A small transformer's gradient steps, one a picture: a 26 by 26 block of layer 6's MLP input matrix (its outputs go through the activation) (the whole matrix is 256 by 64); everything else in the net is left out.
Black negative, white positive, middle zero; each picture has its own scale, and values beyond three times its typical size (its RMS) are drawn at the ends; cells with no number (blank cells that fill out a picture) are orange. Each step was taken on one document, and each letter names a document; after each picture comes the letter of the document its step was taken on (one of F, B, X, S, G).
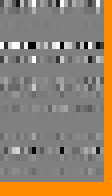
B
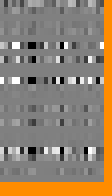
B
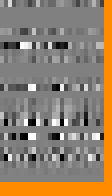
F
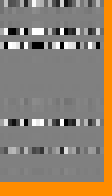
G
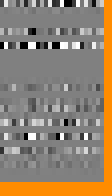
F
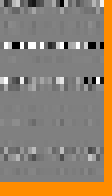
B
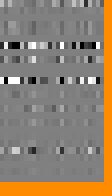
B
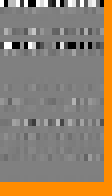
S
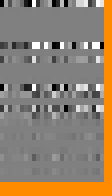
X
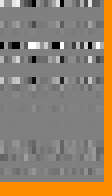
B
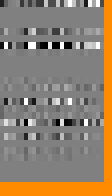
F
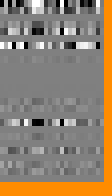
G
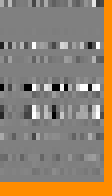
X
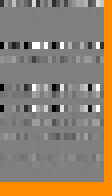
X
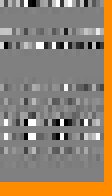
F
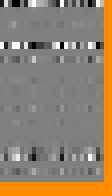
B
